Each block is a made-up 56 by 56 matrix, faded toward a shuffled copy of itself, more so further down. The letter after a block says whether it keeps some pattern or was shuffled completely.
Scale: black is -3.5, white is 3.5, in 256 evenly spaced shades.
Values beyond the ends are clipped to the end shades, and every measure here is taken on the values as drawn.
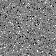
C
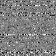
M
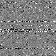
M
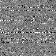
M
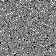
C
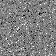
C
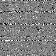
M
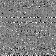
M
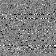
M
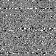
M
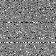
M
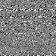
M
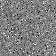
C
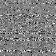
M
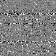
M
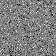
C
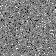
C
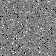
C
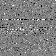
M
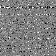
M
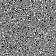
C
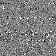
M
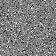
C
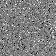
C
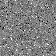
C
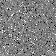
C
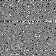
M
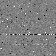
M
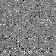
M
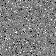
C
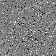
C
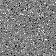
C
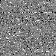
M
